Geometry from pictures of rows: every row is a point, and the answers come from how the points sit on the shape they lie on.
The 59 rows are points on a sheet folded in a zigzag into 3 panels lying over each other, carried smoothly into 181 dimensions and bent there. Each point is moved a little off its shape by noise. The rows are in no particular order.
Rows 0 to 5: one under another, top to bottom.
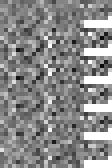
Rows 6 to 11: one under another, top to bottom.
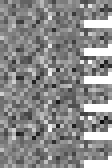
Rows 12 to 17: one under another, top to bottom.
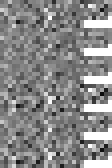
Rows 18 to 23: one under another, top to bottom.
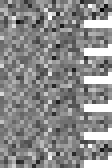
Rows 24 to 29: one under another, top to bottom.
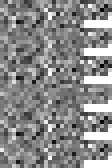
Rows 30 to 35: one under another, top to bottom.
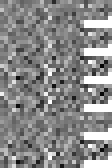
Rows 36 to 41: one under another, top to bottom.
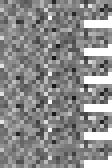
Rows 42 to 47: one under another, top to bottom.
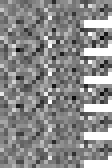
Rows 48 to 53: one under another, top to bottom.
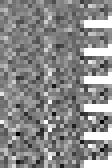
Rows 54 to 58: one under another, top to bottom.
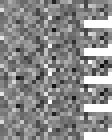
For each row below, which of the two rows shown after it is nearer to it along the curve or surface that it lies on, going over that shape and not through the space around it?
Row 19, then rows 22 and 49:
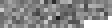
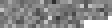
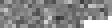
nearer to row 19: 22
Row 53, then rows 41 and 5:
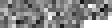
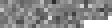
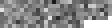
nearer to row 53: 41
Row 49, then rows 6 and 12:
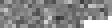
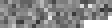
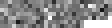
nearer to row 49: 6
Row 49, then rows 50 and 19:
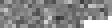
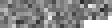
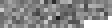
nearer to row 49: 50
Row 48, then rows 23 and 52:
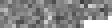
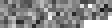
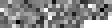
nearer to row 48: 23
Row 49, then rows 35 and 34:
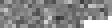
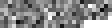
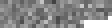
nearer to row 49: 34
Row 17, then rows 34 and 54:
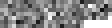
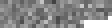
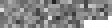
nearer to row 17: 34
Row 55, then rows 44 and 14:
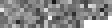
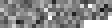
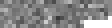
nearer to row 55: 44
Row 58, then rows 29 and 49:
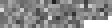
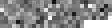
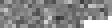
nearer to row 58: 29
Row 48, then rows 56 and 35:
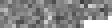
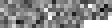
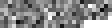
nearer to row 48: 35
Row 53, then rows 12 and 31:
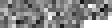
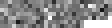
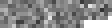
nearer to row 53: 31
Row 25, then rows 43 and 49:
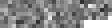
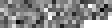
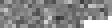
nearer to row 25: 49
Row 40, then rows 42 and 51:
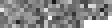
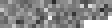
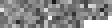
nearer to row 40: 51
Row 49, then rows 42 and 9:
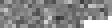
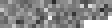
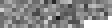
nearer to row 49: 42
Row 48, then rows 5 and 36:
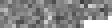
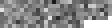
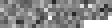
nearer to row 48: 36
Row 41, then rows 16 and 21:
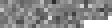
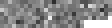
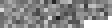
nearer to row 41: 16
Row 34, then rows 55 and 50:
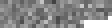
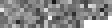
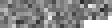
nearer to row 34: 50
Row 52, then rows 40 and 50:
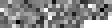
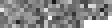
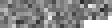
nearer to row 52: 40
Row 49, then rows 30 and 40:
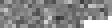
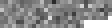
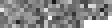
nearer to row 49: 30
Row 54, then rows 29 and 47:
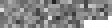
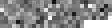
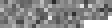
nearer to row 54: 29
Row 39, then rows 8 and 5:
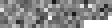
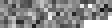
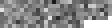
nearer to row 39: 5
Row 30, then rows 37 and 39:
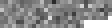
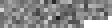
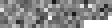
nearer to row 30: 37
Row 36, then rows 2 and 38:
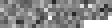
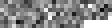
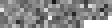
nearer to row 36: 2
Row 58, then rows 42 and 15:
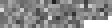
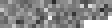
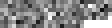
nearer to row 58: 42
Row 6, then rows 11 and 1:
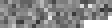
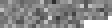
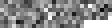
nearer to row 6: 1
